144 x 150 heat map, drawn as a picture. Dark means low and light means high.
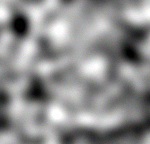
Mirror symmetry: none. Grain: smooth. Ninth with the highest average: top middle. Roughest part: top left. Lone odd cells: none.
